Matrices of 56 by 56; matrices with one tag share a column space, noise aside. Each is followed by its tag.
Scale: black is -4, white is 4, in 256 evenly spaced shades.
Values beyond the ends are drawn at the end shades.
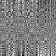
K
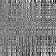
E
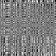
E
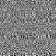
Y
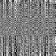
E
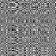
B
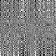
K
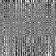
E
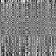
E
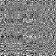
Y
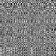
B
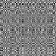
B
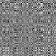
B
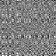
Y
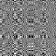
Y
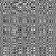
B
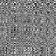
B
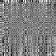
E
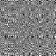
Y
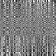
E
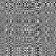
B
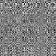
B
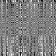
E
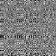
Y
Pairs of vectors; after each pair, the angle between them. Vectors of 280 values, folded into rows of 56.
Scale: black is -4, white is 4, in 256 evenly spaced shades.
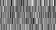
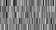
partly opposed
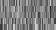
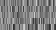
partly opposed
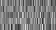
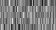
partly aligned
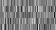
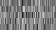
partly aligned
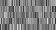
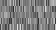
nearly parallel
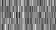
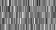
partly aligned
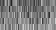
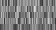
partly opposed
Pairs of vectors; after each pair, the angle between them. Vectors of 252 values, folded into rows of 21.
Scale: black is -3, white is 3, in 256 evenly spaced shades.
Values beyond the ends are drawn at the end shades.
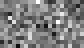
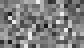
nearly parallel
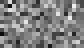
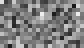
partly opposed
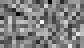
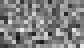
partly aligned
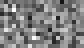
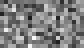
nearly parallel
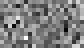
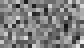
nearly parallel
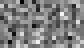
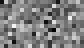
orthogonal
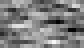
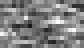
nearly opposite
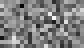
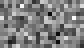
partly opposed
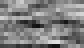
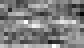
nearly opposite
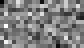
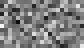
partly aligned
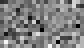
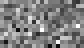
nearly opposite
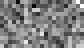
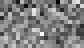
partly aligned
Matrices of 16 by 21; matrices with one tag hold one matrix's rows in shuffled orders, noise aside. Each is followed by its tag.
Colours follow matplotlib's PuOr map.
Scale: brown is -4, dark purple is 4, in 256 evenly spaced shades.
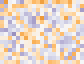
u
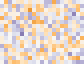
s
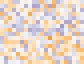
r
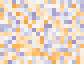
u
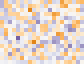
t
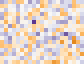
t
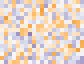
s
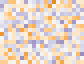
r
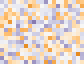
r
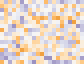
u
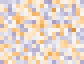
u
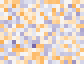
u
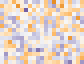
r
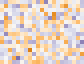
s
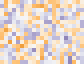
u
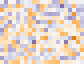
t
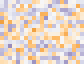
t
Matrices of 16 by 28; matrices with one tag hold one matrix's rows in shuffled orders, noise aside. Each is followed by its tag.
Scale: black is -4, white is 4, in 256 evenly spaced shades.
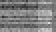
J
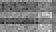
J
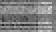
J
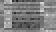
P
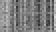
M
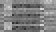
P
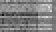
J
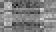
P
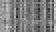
M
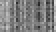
M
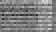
J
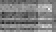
J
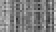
M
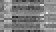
P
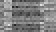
P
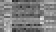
P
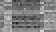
P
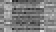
P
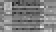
P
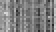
M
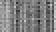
M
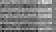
J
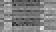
P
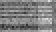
J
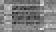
P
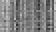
M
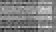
J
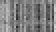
M
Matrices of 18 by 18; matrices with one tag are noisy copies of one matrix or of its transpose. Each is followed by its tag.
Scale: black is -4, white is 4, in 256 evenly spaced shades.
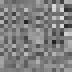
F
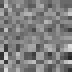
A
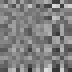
A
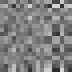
A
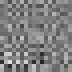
F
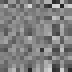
A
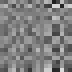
A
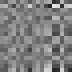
A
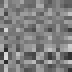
A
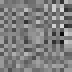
F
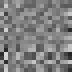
A
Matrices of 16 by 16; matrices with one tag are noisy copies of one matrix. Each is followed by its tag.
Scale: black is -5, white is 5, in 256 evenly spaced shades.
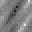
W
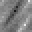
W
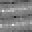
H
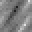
W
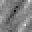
W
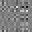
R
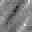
W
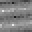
H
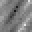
W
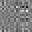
R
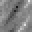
W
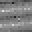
H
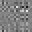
R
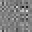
R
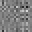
R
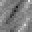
W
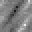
W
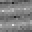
H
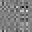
R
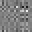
R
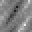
W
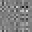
R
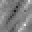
W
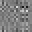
R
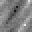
W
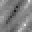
W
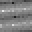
H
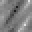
W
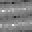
H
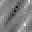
W
